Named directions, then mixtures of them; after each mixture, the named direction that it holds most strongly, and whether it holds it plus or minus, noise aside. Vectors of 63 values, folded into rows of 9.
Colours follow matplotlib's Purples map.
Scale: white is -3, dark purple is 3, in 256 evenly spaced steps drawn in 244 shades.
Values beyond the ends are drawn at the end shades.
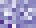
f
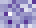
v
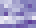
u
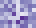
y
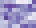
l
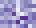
y, plus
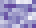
l, plus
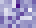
f, plus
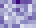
l, minus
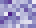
v, minus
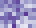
y, minus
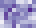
l, plus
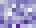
f, plus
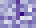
y, minus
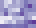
u, plus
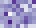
v, plus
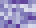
l, minus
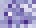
v, plus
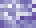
y, plus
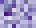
f, minus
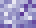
f, plus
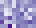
f, plus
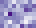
v, minus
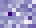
v, minus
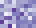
f, plus
